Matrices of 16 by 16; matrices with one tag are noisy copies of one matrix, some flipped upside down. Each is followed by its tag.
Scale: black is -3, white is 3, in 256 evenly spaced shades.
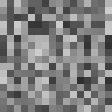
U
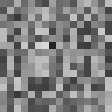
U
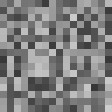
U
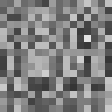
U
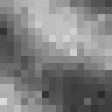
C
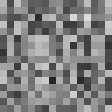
U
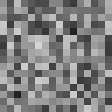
U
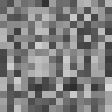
U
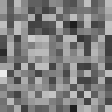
U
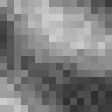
C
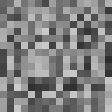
U
